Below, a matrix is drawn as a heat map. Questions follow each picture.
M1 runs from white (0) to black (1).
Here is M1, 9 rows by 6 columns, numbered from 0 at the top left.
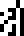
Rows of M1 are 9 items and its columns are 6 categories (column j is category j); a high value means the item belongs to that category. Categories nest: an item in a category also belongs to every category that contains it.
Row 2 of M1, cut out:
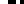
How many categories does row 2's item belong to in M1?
3
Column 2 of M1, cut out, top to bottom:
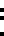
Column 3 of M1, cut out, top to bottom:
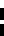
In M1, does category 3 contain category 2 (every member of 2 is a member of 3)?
yes
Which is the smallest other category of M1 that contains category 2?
3
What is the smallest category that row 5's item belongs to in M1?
1
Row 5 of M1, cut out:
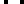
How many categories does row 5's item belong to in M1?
2
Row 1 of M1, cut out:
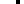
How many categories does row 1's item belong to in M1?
1
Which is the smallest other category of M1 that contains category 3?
5
